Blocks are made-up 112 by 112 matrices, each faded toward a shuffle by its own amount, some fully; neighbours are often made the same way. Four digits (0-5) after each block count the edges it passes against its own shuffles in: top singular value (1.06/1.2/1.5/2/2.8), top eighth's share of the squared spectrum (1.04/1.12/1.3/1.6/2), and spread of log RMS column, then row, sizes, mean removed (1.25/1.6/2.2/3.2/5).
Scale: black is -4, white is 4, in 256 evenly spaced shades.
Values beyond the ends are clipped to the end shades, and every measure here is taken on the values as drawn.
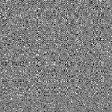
5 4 3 3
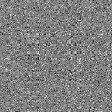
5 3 2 2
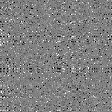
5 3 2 2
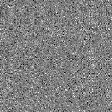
4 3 2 2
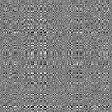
5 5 4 4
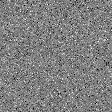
2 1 0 0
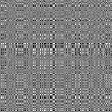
5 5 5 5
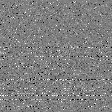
2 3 0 3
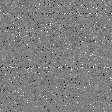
2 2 0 1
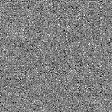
4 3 1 1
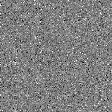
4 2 1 1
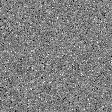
2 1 0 0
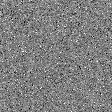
1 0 0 0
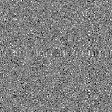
4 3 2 2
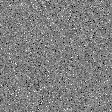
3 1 0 0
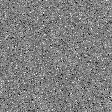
2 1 0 0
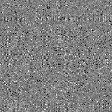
4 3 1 2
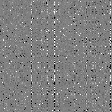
5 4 2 2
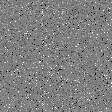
3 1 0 0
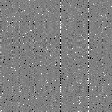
5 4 2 1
